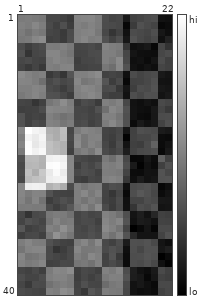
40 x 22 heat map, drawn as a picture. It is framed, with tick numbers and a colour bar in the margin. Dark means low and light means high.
Odd patch: higher, in the middle left. Ninth with the highest average: middle left. Seam: vertical, 70% of the way across, the left part higher. Roughest part: middle left.
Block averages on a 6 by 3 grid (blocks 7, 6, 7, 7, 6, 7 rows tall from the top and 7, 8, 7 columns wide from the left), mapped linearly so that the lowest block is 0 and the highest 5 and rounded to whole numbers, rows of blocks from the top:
220 | 220 | 420 | 520 | 220 | 220
